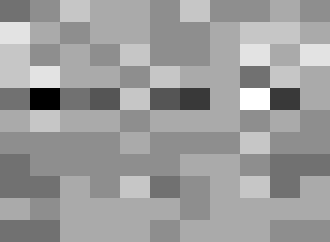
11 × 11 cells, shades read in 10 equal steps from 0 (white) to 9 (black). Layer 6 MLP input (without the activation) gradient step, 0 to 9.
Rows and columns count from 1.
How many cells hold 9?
1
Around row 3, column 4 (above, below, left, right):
3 3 3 2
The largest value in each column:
5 9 5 6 4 6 7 4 5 7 5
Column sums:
40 45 37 40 33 43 41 35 30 41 37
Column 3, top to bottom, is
2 4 3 3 5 3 4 4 3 3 3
